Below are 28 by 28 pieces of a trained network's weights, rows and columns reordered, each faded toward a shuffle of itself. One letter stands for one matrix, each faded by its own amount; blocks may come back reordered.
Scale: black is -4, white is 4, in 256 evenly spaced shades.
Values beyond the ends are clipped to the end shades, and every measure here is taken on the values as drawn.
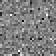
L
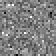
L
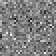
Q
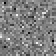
L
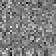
Q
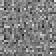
Q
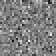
Q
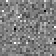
L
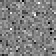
L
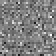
Q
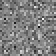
Q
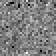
L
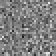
Q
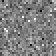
L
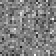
Q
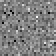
L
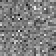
Q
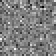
Q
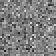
Q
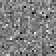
L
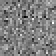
Q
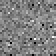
L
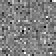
L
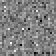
L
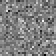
Q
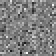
Q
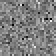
L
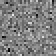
L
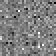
L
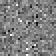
L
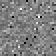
L
